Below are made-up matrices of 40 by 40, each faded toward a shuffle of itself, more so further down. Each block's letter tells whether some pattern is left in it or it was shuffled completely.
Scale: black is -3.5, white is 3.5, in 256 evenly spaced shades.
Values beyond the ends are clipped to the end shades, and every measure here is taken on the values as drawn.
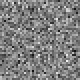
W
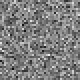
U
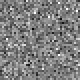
U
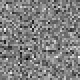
W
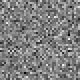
W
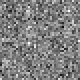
W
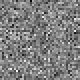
W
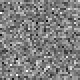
U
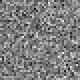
U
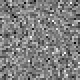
U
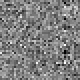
W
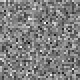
U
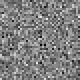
W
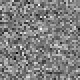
U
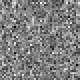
W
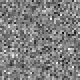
W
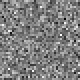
U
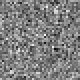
W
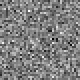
U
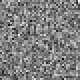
U
